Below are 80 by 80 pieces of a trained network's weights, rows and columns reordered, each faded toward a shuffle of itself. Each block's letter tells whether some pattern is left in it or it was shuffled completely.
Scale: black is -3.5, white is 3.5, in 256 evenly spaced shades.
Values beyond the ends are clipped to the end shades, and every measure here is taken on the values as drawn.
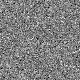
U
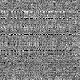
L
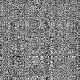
L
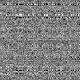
L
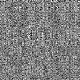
L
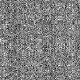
L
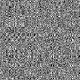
L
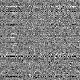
L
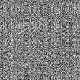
L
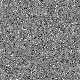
U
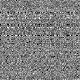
L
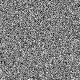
U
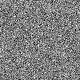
U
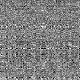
L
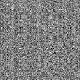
L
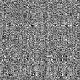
L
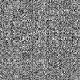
L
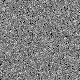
U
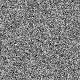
U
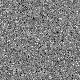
U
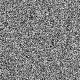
U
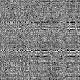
L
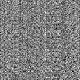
L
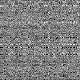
L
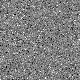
U
